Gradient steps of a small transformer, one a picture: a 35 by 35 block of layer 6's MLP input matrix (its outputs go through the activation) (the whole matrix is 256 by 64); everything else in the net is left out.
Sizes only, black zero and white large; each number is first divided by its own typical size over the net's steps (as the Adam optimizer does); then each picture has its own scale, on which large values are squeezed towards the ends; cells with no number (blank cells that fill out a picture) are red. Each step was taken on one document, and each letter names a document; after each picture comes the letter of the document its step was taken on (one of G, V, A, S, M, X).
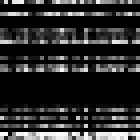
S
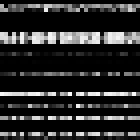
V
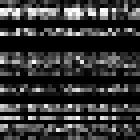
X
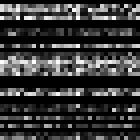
X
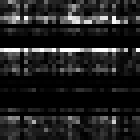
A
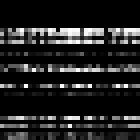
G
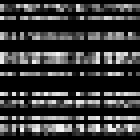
V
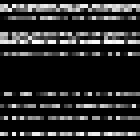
V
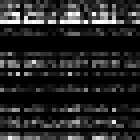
A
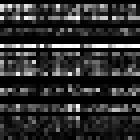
X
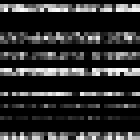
V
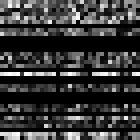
A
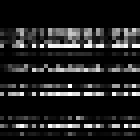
G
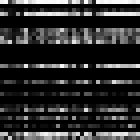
S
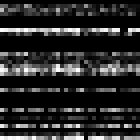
X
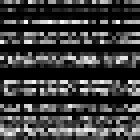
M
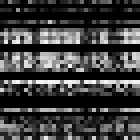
M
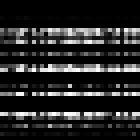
G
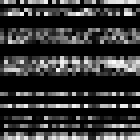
S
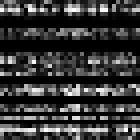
X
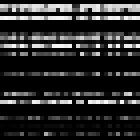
V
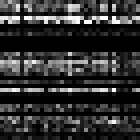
A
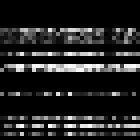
G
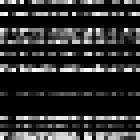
S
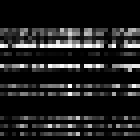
G
